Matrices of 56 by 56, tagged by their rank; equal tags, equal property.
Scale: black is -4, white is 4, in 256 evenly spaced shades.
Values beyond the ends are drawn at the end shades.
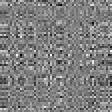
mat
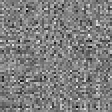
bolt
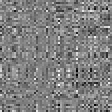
mat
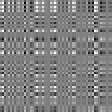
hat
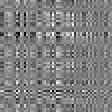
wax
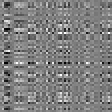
wax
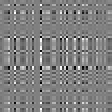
hat
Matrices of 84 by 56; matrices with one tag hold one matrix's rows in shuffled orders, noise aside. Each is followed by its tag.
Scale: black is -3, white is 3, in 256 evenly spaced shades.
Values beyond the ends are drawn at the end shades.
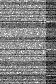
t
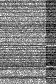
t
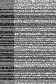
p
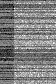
p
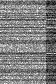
t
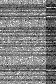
t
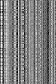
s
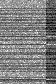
t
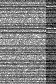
t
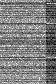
t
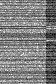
t
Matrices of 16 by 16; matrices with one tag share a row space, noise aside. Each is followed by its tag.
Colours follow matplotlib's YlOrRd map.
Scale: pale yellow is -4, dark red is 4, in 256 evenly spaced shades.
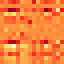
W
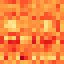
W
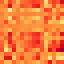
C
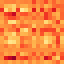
W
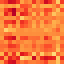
W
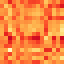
C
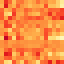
C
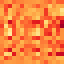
C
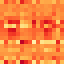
W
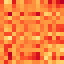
C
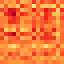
W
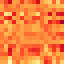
C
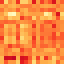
W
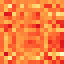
C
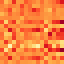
C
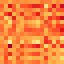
C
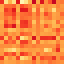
W
